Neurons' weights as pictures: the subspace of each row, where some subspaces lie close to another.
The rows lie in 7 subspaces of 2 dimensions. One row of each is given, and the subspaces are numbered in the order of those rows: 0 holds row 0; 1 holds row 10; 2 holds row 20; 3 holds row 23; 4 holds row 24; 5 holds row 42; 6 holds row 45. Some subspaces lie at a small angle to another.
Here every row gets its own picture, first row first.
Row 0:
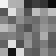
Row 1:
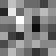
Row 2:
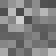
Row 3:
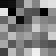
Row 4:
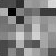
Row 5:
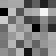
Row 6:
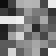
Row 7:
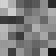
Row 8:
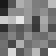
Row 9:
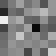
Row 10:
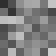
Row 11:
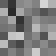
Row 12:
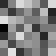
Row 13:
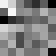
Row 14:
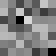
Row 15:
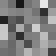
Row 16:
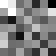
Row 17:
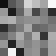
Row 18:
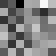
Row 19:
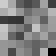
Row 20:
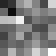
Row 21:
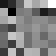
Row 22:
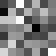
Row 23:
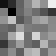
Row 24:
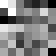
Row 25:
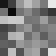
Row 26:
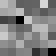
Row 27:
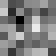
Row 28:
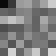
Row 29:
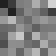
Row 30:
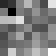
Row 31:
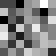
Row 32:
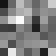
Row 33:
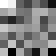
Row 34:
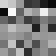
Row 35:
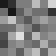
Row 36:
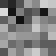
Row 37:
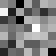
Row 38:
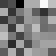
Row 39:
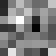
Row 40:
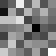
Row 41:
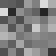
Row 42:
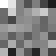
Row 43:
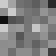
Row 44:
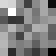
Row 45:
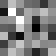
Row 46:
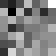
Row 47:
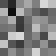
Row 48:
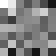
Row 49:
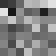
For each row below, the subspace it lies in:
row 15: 0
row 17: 0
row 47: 6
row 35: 3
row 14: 2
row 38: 0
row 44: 2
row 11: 6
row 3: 5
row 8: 5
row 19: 1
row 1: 6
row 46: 2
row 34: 4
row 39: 6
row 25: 1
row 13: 4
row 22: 3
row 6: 1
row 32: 6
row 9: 4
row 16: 3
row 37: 3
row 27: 6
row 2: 2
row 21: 1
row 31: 0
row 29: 3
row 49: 4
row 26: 2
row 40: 3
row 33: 5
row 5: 4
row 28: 5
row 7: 1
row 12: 0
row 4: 3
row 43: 4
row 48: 5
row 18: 0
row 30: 2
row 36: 5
